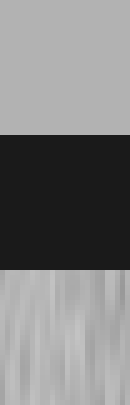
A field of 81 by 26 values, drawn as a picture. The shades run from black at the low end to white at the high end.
The table splits into 3 rows of 1 panel. Panel 1,1: high, flat. Panel 2,1: very low, flat. Panel 3,1: high, streaked downward, faint in contrast.
